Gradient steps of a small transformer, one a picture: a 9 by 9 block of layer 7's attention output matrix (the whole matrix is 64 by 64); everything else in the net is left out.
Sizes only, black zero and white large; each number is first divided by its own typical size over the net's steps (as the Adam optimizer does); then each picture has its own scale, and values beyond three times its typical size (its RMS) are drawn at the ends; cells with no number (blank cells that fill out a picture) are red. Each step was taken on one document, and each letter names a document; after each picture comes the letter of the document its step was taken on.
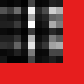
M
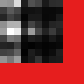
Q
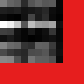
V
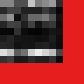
V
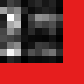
V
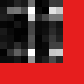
M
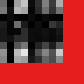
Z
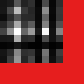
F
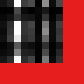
F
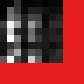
Q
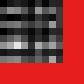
Z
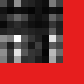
Z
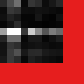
Q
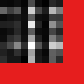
M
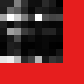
Q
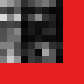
V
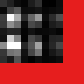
Q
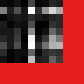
M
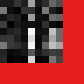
M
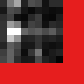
Q
